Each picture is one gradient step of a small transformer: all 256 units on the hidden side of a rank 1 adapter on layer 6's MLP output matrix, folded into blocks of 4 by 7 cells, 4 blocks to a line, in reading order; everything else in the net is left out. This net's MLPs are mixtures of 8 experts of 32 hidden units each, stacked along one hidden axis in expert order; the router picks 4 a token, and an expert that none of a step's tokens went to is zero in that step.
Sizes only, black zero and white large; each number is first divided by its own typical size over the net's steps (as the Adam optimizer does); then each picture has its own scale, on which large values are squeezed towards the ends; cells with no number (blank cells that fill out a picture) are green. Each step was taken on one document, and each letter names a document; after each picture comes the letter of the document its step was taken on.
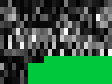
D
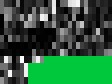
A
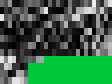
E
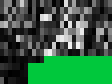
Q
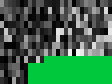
Q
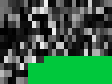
E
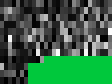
D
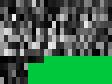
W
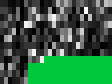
A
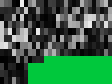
W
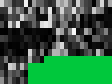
E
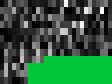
D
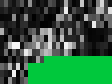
W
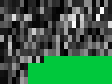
D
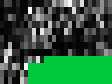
D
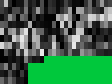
W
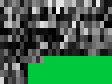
E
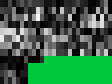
W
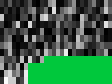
Q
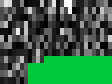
D
